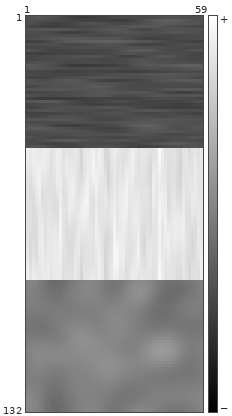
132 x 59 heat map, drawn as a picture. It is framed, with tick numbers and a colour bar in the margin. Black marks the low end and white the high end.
The table splits into 3 rows of 1 panel. Panel 1,1: low, streaked across, faint in contrast. Panel 2,1: very high, streaked downward, faint in contrast. Panel 3,1: middling, smooth, faint in contrast.
